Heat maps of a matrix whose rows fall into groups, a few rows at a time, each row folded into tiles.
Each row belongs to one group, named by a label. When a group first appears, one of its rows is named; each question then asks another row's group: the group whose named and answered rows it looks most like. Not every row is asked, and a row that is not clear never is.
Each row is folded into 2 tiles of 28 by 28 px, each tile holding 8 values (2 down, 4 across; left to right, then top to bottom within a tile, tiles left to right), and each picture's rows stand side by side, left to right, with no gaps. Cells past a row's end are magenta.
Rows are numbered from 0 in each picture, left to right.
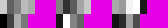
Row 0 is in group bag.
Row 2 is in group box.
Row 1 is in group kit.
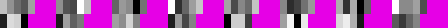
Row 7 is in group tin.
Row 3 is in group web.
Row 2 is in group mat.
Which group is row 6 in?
mat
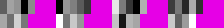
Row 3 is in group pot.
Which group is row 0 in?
mat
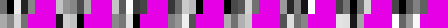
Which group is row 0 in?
mat
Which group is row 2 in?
mat
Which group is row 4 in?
pot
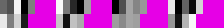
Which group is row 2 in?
pot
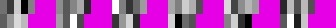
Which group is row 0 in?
mat
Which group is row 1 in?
box
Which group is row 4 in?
web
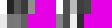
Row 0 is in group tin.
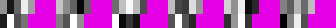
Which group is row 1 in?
mat
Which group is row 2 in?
box
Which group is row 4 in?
mat
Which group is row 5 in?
bag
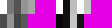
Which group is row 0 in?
web
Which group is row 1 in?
bag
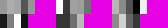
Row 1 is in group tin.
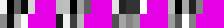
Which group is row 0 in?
tin
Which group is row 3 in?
mat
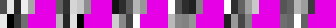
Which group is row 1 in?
box
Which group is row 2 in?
pot
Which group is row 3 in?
tin
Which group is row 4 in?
web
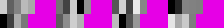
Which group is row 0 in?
bag
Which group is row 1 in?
mat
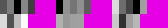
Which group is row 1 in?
pot
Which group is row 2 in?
tin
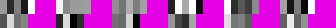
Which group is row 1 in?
web
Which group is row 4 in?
tin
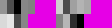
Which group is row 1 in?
web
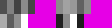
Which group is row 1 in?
bag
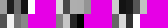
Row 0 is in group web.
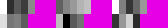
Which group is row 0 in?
tin
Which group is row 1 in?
box
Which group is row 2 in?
bag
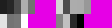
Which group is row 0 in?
pot
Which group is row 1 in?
web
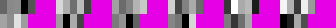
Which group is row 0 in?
mat
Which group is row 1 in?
box
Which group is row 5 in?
bag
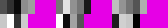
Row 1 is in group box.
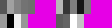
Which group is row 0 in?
box
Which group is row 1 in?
mat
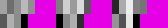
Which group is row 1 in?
bag
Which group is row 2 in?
box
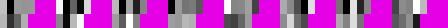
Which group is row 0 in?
tin
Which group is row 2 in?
mat
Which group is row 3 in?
pot
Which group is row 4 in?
tin
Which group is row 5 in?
web
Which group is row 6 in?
mat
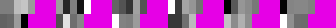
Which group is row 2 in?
pot
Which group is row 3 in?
tin
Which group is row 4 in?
pot
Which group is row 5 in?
pot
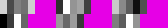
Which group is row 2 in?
mat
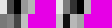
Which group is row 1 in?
tin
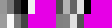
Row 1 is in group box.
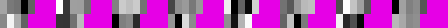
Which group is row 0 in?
mat
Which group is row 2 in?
bag
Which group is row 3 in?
box
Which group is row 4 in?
tin
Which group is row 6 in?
box
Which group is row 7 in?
pot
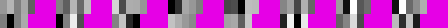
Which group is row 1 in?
bag
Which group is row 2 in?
web
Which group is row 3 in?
pot
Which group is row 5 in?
kit
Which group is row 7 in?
box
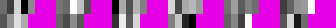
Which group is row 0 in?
mat
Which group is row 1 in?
box
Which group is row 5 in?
kit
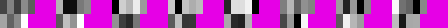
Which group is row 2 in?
box
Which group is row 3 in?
web
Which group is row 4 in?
box
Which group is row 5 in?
kit
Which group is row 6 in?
mat
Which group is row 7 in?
tin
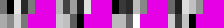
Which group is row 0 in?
mat
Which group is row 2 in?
pot
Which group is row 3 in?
box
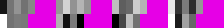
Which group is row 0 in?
pot
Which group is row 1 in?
box
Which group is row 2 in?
bag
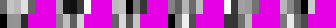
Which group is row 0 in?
bag
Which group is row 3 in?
bag
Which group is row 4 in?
tin
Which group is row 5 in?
web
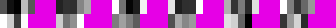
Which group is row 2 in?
web
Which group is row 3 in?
web
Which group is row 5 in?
bag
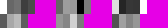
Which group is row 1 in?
mat
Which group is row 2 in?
web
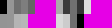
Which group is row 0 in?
pot
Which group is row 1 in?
web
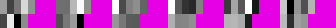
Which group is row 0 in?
kit
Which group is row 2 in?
tin
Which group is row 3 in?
tin
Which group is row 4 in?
box
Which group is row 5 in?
tin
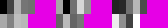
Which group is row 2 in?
pot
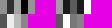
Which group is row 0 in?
mat
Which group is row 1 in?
web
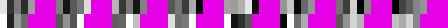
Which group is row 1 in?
kit
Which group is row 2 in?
mat
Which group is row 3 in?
pot
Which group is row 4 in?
box
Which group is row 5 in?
kit
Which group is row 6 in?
mat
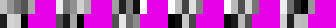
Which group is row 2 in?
web
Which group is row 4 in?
bag
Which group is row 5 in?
tin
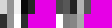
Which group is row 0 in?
mat
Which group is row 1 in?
pot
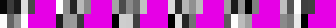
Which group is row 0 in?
pot
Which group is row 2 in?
bag
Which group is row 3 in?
web
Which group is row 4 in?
mat
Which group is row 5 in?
mat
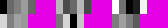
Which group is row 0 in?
pot
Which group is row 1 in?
kit
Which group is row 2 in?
web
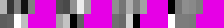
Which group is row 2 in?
bag
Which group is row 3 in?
pot
